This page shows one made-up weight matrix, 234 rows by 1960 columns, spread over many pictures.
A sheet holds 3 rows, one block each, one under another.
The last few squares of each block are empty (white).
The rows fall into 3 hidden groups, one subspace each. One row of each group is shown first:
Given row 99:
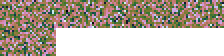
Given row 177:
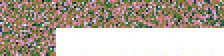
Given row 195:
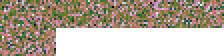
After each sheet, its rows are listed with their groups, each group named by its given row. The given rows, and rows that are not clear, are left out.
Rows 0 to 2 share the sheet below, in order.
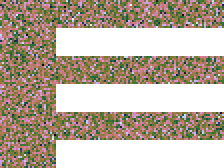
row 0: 99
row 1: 195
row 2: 99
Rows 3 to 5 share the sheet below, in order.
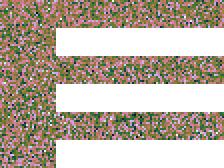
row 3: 195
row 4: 177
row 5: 177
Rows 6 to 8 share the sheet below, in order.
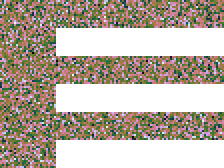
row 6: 195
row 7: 177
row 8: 99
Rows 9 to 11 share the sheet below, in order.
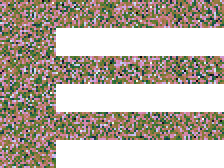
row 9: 177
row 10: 177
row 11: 177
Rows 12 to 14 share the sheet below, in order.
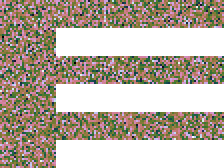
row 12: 195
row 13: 177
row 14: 99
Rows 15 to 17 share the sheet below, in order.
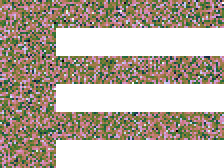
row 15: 99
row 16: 177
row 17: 195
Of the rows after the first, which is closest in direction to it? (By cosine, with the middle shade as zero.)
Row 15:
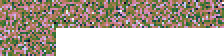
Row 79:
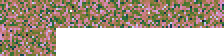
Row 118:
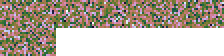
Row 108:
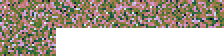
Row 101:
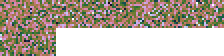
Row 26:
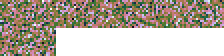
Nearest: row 118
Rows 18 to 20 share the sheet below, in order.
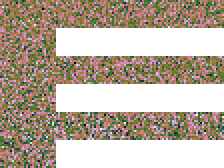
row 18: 195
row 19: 177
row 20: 99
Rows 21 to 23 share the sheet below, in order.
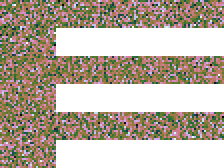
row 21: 177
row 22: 195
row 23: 99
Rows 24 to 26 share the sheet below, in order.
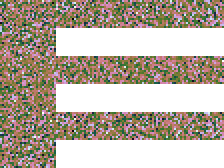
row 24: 177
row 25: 99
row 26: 177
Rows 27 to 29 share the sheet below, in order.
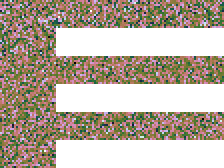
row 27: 195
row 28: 177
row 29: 177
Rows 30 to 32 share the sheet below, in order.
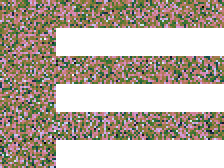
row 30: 177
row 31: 177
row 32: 195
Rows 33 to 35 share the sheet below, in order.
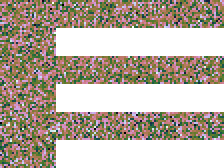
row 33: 177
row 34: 195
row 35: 195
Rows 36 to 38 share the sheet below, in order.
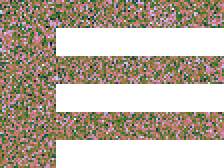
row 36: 195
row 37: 195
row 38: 177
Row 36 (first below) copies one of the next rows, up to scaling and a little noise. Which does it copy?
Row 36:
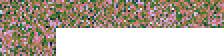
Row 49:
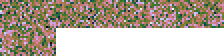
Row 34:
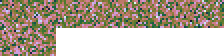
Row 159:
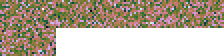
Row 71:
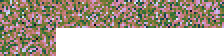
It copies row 49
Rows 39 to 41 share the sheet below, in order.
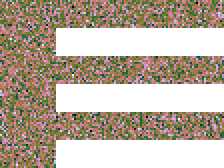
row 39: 99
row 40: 99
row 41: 177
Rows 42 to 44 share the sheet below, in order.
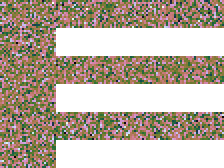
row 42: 177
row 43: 177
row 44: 99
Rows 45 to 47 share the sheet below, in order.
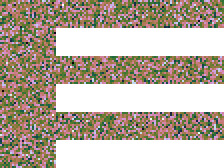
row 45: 177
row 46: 99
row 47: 177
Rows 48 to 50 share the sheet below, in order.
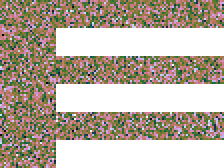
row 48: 99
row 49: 195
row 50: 177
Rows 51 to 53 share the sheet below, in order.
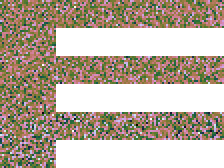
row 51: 177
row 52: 195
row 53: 177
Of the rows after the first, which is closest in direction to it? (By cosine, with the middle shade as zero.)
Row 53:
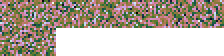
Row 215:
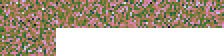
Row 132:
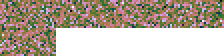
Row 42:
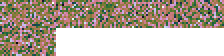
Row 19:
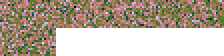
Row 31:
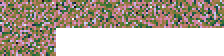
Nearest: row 31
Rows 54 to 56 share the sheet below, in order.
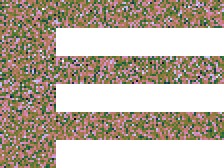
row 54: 195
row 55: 177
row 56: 177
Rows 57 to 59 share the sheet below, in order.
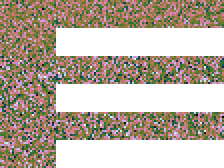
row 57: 195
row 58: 195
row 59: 99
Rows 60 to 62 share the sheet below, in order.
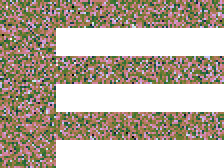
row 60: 99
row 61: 177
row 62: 99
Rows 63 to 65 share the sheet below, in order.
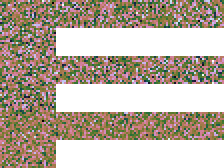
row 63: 177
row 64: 99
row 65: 195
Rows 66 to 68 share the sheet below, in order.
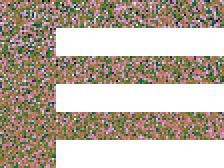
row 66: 177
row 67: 177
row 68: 177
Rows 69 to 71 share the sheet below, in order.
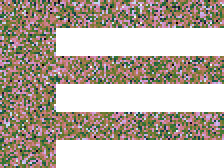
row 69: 177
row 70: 195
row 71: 195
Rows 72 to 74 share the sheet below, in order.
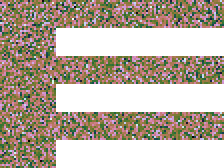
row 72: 177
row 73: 99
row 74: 99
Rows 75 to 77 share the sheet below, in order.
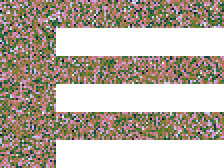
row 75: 195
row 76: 177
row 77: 177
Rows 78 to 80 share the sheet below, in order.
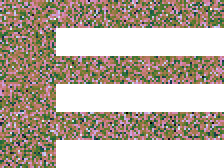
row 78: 195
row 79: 99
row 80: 195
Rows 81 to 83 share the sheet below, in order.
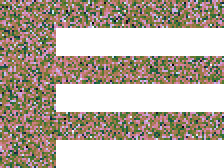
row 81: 99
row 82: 195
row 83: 99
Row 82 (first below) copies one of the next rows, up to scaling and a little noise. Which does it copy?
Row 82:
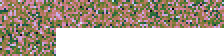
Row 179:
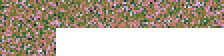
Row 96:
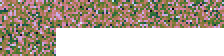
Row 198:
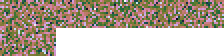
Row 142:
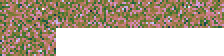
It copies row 96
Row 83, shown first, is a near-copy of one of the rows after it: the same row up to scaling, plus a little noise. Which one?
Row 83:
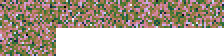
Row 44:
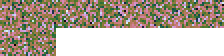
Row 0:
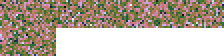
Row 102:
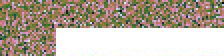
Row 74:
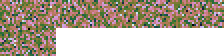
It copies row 0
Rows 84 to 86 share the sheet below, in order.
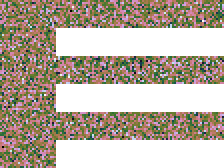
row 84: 99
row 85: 177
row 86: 99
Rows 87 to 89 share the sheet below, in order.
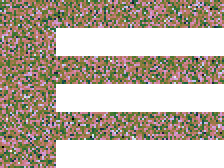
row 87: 195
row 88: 99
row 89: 99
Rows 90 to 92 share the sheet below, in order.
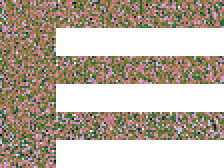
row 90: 177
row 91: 177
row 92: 177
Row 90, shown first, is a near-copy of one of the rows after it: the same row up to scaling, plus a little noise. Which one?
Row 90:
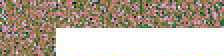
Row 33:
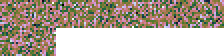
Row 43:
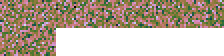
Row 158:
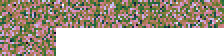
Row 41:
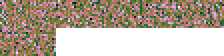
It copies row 41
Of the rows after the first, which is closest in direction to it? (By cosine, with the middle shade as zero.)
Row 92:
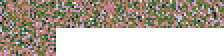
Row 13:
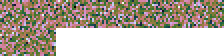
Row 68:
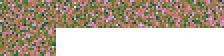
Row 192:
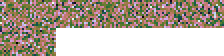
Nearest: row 68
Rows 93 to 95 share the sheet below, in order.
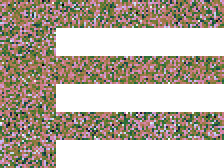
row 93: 177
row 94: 195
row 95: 195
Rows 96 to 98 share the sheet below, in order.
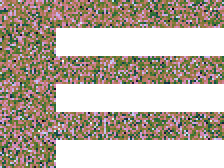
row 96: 195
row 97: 177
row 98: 195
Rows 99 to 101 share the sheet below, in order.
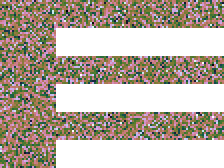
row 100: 177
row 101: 99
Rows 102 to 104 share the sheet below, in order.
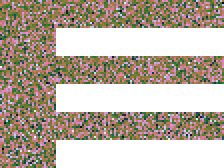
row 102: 99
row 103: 195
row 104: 195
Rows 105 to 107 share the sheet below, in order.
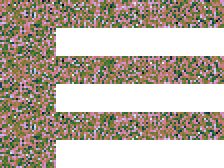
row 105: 177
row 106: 177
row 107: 177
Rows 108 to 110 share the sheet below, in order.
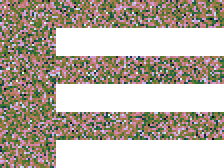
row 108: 177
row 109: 195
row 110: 99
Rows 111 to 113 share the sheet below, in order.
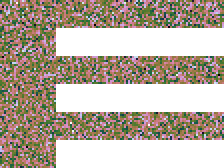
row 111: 195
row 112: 195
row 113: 99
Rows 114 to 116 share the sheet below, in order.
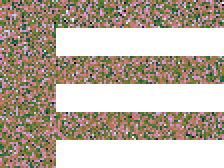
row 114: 99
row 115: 177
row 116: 99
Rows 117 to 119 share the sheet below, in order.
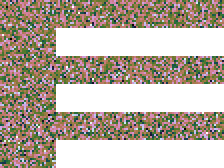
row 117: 99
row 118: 99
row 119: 195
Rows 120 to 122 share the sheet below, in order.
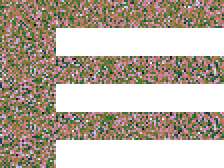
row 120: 195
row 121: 177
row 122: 177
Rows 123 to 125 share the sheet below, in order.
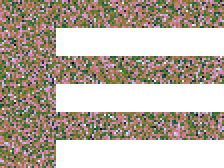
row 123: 99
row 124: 99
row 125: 99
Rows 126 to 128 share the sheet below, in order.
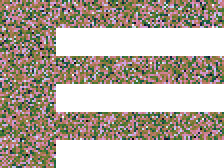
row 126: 99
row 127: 177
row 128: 177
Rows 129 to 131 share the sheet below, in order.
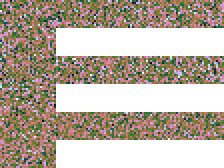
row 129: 195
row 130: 177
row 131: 195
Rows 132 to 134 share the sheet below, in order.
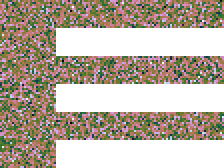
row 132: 99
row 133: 177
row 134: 99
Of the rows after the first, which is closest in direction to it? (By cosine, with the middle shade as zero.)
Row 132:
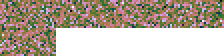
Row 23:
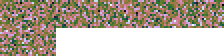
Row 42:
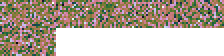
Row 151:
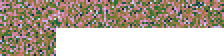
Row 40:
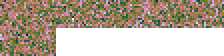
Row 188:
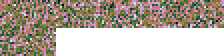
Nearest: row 23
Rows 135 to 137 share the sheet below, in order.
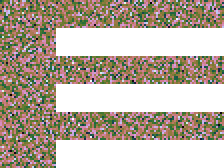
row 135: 195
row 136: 99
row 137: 99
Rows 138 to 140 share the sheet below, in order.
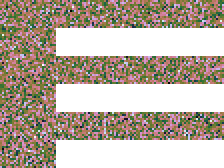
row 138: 99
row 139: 195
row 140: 195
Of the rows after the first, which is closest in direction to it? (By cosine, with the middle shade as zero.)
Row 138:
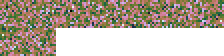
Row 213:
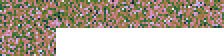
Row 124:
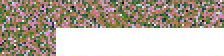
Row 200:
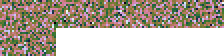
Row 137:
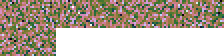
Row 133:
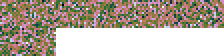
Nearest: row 137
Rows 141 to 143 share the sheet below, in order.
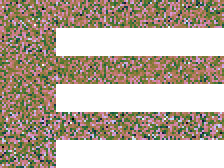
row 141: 195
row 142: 195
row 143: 99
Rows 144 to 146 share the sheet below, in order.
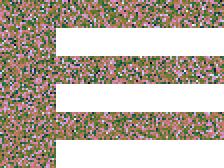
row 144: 99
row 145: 177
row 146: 177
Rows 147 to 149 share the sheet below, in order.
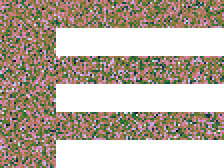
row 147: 195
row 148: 177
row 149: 195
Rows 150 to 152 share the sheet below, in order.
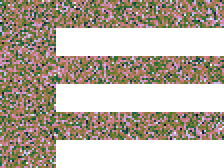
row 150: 177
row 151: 195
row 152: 99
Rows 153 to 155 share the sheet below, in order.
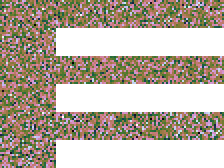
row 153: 195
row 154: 99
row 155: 177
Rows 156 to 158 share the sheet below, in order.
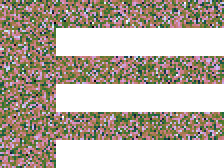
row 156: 99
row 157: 195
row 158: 177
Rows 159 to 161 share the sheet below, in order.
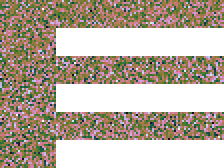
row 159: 195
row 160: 177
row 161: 195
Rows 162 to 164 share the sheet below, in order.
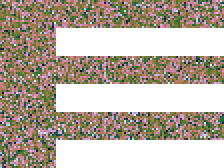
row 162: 99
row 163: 195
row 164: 195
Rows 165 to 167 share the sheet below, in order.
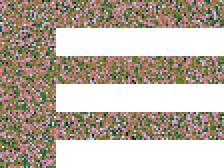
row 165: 177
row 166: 99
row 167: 99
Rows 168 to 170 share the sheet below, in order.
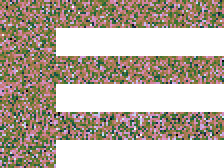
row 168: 99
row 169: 99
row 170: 177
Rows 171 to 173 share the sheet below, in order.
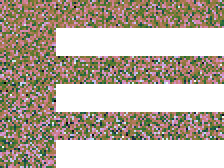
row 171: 177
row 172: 177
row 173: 99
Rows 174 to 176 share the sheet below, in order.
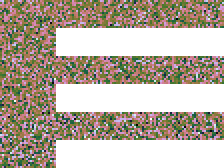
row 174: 195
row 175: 99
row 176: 177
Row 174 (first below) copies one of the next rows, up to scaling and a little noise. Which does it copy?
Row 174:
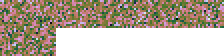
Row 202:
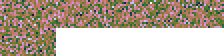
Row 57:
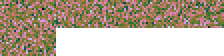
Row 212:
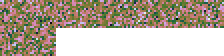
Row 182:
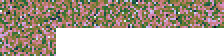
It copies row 212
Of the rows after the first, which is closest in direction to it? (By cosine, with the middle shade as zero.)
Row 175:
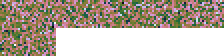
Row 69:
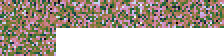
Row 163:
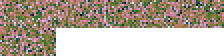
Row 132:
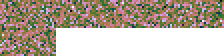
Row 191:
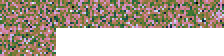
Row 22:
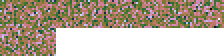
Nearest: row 191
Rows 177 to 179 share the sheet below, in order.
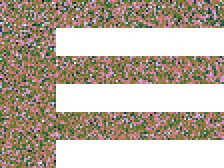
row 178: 177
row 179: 195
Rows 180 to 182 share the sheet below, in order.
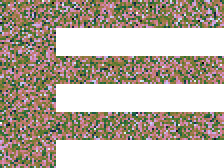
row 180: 177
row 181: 177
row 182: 195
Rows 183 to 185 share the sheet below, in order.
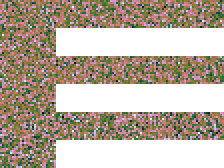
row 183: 99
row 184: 177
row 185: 177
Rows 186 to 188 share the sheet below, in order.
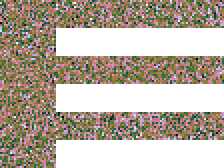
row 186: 177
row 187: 99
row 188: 177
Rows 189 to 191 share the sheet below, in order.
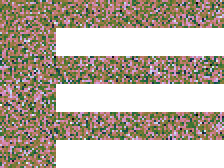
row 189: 99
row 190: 195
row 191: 99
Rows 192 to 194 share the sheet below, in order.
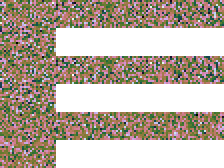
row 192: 177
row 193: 177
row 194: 99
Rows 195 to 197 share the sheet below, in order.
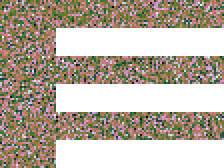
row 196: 177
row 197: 177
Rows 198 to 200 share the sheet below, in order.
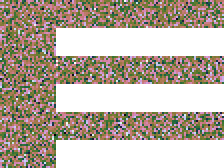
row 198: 195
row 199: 177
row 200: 99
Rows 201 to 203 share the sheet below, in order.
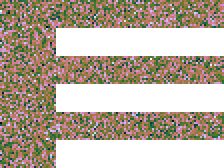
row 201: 195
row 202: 195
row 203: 195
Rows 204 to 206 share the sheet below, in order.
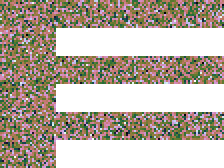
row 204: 99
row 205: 177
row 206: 99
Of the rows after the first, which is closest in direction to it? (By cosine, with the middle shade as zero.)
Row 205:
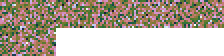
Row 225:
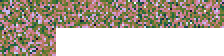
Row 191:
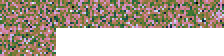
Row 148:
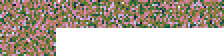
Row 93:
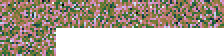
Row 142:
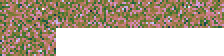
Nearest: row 93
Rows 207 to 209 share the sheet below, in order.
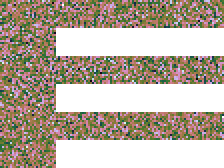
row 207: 177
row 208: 99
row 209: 99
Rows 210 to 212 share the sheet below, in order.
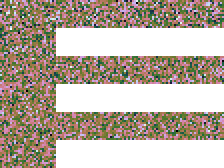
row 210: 195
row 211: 99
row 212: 195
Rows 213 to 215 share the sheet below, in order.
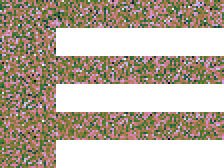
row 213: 195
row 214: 195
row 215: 195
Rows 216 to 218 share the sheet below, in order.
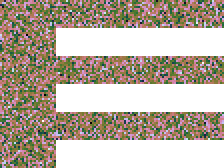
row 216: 99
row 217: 177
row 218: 195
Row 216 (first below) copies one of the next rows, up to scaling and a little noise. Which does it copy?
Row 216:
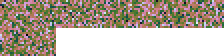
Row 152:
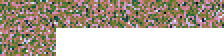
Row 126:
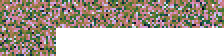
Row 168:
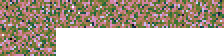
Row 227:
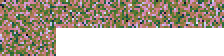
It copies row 227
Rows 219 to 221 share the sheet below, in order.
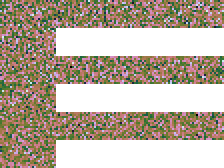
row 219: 195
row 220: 99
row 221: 99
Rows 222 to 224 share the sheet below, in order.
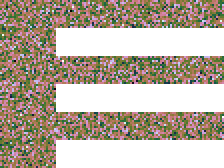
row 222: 99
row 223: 177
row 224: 99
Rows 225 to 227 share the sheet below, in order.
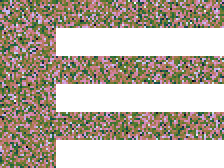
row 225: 195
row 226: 99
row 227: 99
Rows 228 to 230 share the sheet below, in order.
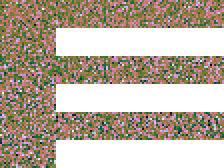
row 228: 195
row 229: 195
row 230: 177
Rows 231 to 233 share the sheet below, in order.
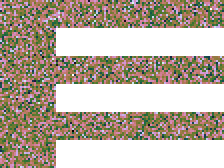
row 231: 195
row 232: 177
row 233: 99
